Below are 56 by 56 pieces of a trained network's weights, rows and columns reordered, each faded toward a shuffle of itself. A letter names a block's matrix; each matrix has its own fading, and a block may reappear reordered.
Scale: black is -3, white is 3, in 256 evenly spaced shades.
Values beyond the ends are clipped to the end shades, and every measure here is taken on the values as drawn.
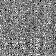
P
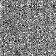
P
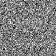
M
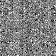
P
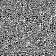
P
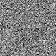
M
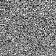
M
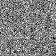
M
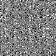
P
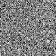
M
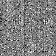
P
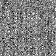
P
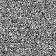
M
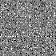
P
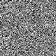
M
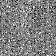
P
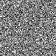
M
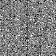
P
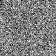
M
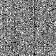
P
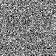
M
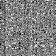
P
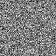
M
